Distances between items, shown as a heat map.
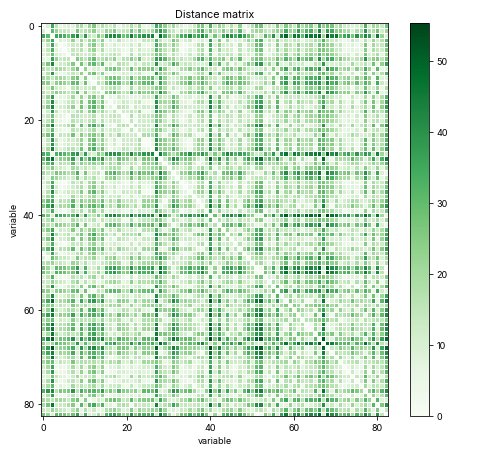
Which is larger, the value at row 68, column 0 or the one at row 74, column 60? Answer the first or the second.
the first
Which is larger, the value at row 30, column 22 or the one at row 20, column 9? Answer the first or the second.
the second
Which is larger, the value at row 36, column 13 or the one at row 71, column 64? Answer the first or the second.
the second
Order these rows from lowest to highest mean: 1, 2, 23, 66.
23, 1, 66, 2
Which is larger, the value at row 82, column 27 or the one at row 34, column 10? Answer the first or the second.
the first
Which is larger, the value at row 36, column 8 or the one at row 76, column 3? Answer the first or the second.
the first
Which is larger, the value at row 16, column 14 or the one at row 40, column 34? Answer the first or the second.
the second
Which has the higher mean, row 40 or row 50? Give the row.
40
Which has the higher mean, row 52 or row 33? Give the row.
52
